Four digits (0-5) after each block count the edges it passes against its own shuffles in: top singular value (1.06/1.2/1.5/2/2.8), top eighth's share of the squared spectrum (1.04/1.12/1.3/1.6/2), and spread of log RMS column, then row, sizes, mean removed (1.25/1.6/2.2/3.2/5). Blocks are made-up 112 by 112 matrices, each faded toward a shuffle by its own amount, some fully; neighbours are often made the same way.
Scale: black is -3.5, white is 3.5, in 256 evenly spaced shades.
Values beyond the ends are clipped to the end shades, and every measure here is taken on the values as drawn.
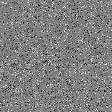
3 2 0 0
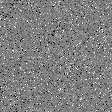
0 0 0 0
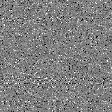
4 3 1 2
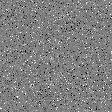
2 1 0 0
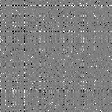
5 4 2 2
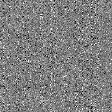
1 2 3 0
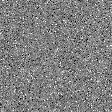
0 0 1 0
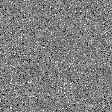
1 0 1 0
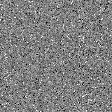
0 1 1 0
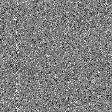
1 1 2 0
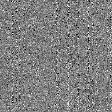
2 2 3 0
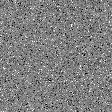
0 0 0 0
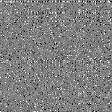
4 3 1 2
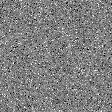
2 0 0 0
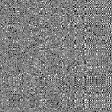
5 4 3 3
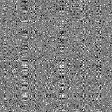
5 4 3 3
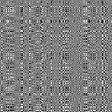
5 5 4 4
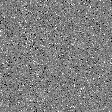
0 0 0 0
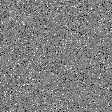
0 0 0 0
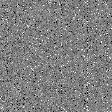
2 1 2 0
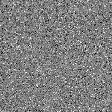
3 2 0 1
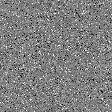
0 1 0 1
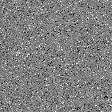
0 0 0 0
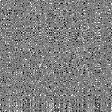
5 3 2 3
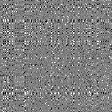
5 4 3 3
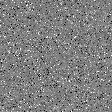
2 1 0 0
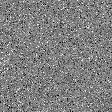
1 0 0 0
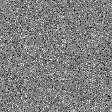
3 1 0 0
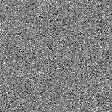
4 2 1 1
